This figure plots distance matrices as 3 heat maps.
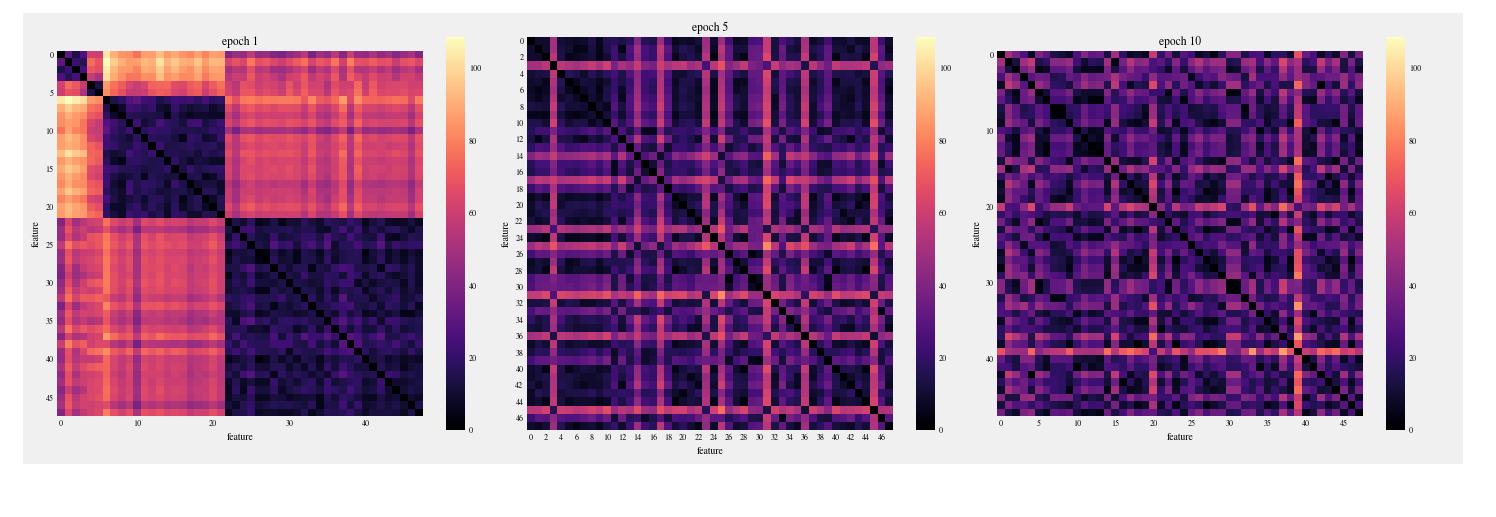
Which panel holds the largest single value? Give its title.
epoch 1
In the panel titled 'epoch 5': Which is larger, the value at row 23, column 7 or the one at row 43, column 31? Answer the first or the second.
the second
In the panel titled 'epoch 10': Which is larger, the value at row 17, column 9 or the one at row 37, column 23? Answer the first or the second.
the second
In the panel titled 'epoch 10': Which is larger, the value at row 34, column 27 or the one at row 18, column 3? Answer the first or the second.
the second
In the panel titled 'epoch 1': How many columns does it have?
48
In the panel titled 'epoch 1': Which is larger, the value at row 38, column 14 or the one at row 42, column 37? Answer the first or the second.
the first
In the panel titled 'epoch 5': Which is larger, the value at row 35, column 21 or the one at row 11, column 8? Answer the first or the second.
the second
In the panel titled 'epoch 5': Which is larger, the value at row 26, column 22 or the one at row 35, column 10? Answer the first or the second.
the first
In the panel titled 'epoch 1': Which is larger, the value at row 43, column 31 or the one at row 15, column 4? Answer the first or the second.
the second
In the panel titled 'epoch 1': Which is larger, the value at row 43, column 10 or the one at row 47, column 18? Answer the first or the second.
the second
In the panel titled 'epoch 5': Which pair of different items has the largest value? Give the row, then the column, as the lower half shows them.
31, 25
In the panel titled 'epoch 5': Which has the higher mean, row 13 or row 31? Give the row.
31
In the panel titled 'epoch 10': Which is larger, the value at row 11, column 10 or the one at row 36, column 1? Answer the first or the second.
the second
